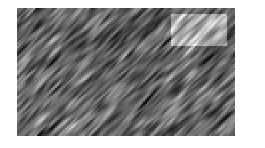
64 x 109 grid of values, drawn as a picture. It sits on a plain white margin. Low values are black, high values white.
No overall slope runs across the table. Neither half mirrors the other. The top right is the ninth with the highest average. An odd patch, higher than its surroundings, sits in the top right. The grain runs diagonally up to the right.
